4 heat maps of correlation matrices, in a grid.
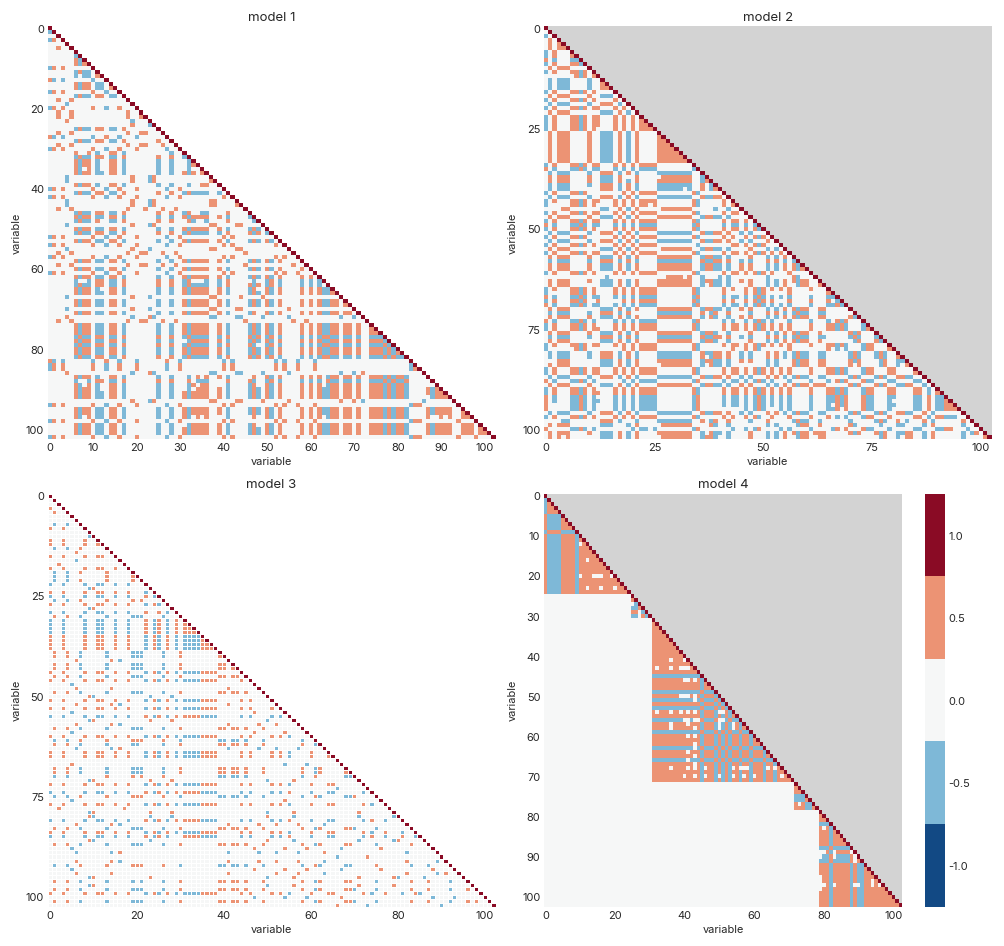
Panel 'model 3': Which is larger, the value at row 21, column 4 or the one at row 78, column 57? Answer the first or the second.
the second
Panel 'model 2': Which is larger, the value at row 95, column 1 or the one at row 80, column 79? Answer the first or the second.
the second
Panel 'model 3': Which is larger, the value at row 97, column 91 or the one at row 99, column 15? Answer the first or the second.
the second
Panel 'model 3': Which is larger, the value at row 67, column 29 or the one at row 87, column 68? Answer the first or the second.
the second
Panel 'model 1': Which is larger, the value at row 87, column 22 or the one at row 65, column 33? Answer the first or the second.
the second
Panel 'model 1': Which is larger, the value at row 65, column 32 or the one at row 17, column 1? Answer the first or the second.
the second
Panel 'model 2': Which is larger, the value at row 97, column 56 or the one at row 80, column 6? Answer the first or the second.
the first
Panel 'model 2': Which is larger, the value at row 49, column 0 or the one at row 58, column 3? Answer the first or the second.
the first
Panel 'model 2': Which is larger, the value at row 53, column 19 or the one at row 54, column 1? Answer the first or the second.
the first
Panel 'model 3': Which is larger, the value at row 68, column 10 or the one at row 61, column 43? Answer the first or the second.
the first
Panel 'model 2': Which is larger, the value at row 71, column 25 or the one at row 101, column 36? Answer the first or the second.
the first
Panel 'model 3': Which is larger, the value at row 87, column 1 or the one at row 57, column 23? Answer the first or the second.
the first
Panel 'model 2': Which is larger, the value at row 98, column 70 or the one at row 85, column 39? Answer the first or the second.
the second
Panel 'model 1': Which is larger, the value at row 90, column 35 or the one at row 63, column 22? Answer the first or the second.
the first
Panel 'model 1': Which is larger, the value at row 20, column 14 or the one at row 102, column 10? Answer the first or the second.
the second
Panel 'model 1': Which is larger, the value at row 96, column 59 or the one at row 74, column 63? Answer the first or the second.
the first
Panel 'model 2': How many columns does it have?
103
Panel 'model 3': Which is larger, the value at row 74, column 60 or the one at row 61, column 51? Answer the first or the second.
the second
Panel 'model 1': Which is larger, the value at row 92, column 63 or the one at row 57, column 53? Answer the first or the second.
the second
